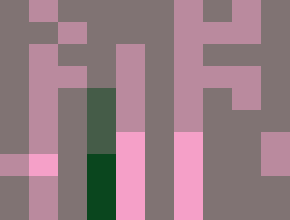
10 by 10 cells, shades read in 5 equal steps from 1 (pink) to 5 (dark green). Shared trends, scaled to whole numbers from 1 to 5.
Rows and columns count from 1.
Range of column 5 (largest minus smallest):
2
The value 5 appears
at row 8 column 4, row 9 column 4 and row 10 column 4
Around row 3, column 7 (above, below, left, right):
2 2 3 3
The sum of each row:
27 26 27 24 27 28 25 24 27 27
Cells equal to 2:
29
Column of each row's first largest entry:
1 1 1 1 4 4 4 4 4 4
